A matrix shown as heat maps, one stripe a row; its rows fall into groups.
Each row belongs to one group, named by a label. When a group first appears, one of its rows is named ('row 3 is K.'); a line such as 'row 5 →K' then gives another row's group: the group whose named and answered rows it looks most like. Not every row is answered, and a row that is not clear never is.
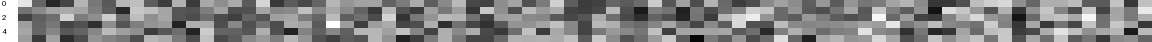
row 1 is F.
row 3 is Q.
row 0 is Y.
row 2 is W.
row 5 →Q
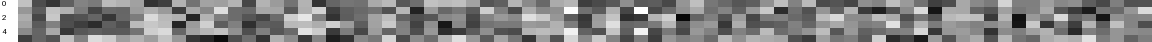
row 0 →Y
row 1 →F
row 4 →F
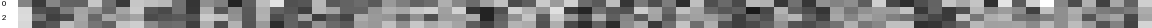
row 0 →F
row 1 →Y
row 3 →Y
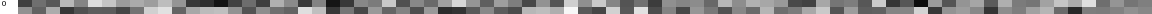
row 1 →F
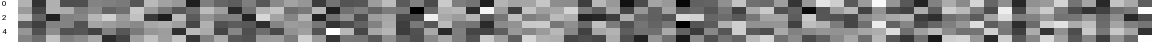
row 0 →Q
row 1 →F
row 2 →Y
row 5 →F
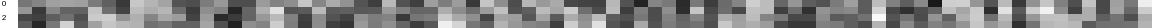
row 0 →F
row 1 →F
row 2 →W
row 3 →W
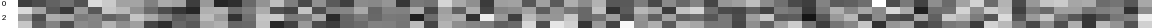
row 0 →W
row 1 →Y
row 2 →F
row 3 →Y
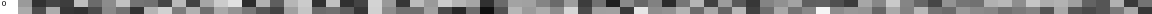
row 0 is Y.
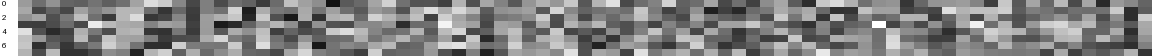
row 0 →Q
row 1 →Y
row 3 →W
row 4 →Y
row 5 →Y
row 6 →Y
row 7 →Q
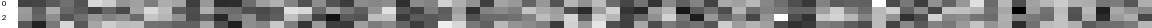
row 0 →W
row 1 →Q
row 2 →Q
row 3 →W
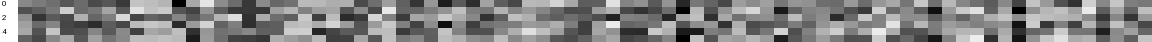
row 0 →F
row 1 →W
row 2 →Y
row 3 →Q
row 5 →W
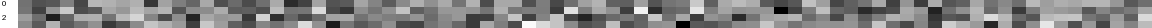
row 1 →W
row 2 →Y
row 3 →F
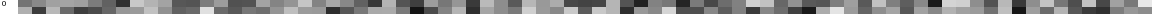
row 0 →F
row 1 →Q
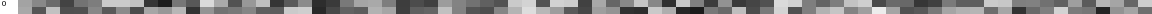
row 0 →Y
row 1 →Q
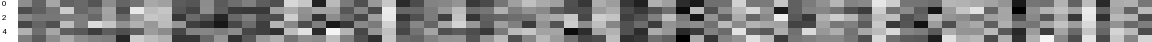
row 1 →W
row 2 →Q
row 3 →W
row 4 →Q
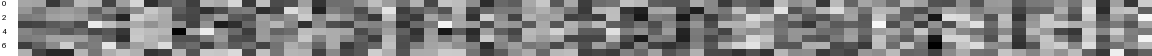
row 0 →Y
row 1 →Q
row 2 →F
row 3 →W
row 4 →F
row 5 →F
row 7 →Y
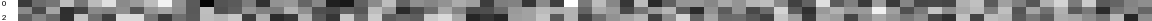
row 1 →Q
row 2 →Y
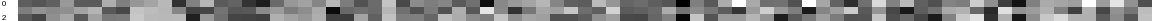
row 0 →W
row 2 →W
